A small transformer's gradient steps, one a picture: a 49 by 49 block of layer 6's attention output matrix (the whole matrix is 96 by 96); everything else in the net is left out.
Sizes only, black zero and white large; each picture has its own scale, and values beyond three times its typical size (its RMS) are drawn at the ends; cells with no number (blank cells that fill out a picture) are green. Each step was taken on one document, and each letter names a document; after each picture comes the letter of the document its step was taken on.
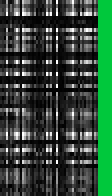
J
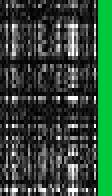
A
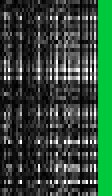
A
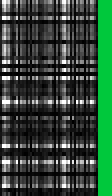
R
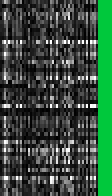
A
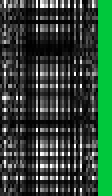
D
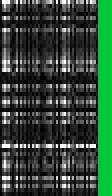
R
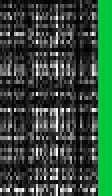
D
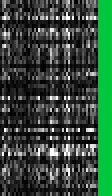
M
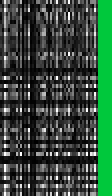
A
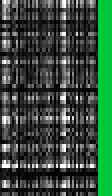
R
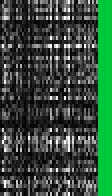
M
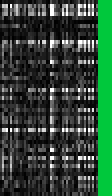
M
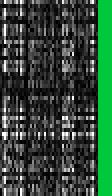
D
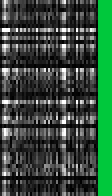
R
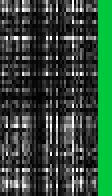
J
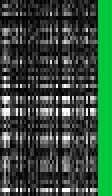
R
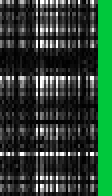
D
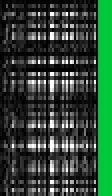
A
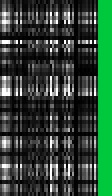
A
